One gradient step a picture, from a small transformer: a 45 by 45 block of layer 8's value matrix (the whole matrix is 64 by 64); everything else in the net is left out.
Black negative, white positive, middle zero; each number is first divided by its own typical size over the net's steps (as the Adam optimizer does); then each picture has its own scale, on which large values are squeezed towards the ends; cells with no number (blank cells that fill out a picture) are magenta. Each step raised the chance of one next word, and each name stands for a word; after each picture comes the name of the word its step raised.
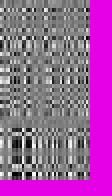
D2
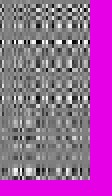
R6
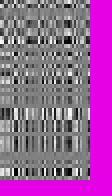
D2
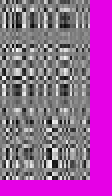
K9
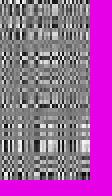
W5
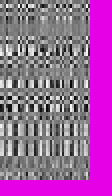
W5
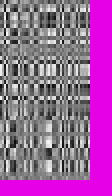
K9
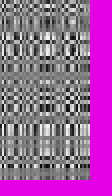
W5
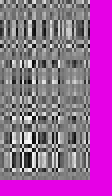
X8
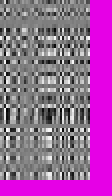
D2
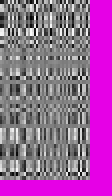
K9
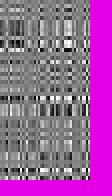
R6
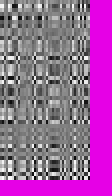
K9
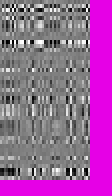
R6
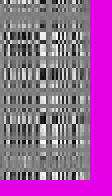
W5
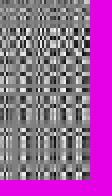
D2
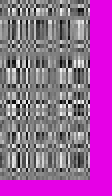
X8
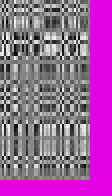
W5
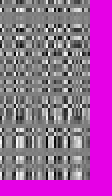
D2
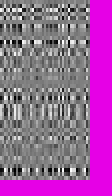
R6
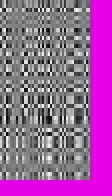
D2
